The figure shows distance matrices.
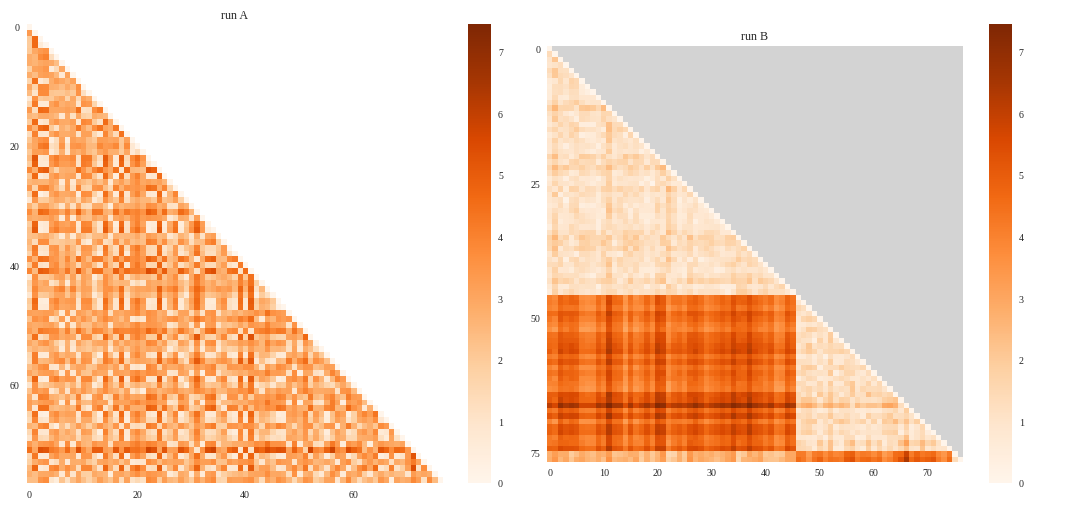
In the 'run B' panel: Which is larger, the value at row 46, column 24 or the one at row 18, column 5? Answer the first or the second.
the first
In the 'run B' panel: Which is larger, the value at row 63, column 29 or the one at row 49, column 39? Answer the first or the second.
the second
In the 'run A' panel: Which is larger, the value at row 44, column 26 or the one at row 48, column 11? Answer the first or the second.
the first
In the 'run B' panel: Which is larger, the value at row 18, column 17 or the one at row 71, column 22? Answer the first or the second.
the second
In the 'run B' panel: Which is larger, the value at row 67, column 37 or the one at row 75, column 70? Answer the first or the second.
the first
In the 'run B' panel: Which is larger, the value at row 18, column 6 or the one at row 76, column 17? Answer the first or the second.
the second
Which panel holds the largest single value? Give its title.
run B
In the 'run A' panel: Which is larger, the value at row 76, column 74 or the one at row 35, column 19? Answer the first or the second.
the first
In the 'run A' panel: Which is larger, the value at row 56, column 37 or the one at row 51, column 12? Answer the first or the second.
the second
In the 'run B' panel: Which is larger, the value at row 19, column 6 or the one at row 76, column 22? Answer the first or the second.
the second
